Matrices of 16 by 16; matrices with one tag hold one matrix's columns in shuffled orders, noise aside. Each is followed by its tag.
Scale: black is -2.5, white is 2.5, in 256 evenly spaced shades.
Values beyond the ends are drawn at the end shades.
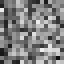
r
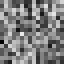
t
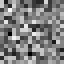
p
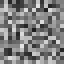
p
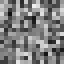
t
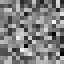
p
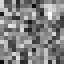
t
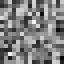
t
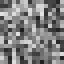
t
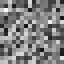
p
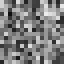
t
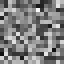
p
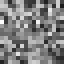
t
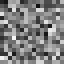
p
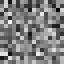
p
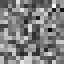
p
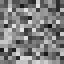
p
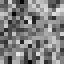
t
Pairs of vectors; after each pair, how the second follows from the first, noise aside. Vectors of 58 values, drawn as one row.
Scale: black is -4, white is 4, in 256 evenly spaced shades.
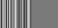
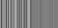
shrunk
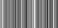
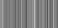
shrunk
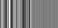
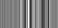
wrapped around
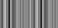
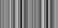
wrapped around
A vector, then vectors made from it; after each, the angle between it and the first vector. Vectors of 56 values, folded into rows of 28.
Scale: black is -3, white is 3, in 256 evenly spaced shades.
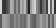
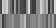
nearly opposite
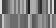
nearly parallel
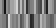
partly aligned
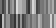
partly aligned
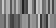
partly opposed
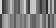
nearly parallel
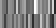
partly aligned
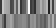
nearly opposite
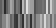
orthogonal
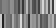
partly opposed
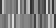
partly opposed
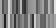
orthogonal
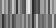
partly opposed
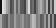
nearly opposite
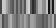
nearly opposite
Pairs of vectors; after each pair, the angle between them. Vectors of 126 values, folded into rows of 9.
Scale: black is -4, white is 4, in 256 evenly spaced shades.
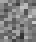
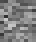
orthogonal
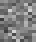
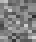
partly aligned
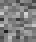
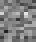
nearly parallel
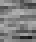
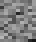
orthogonal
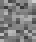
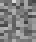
partly opposed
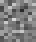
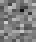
nearly parallel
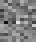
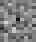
partly opposed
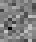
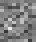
nearly opposite
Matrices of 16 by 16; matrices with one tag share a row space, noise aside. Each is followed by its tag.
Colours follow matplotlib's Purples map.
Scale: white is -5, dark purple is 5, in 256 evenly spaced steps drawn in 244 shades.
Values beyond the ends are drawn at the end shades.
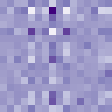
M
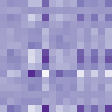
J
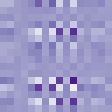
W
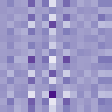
M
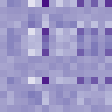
J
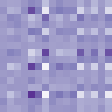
J
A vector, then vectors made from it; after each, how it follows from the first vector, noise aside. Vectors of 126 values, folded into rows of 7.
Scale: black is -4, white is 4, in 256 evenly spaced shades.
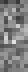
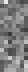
wrapped around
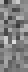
sign-scrambled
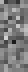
sign-scrambled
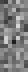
sign-scrambled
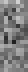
negated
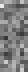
wrapped around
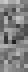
negated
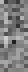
sign-scrambled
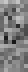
negated
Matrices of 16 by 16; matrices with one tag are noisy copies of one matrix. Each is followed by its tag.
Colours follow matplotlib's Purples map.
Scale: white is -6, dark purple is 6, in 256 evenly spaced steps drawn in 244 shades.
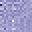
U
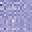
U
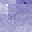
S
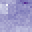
S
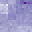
S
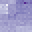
S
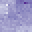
S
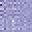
U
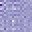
U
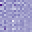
U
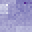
S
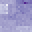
S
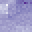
S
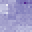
S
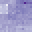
S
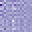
U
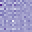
U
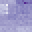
S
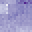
S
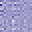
U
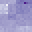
S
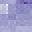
S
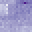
S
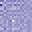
U
